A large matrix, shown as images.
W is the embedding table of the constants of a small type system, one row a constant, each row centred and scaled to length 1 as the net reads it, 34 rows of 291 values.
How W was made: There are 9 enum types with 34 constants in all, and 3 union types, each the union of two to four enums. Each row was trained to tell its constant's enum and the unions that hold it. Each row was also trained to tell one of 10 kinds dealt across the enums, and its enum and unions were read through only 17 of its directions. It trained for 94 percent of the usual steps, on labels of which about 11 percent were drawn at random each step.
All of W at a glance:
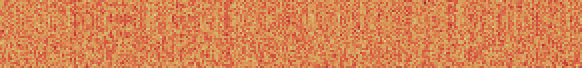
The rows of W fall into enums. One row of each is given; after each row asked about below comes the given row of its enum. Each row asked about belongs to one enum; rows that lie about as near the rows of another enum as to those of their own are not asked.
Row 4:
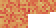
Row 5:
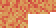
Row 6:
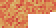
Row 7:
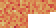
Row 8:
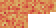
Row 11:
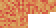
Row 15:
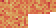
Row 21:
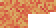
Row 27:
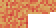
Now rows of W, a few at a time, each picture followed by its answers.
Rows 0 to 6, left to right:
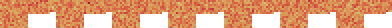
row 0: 4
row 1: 5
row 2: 8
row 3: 11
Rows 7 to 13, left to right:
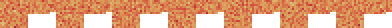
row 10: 8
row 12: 11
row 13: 8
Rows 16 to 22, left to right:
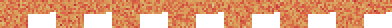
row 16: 7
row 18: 6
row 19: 4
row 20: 5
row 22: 15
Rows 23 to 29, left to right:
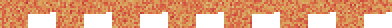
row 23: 5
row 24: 5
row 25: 21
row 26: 21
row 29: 8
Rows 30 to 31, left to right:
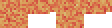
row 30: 4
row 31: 15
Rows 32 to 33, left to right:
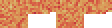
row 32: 15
